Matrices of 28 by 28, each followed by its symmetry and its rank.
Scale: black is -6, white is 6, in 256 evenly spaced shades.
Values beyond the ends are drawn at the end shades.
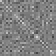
symmetric, rank five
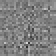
neither, rank five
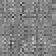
neither, rank five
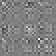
symmetric, rank three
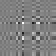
symmetric, rank one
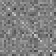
symmetric, rank five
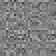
neither, rank five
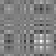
symmetric, rank one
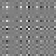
symmetric, rank one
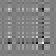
symmetric, rank one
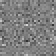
neither, rank five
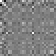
symmetric, rank three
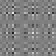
symmetric, rank one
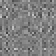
neither, rank five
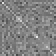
symmetric, rank five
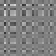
symmetric, rank one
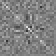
symmetric, rank five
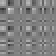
symmetric, rank one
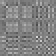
symmetric, rank three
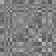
symmetric, rank three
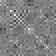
symmetric, rank five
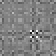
symmetric, rank three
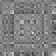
symmetric, rank three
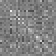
symmetric, rank five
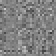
neither, rank five
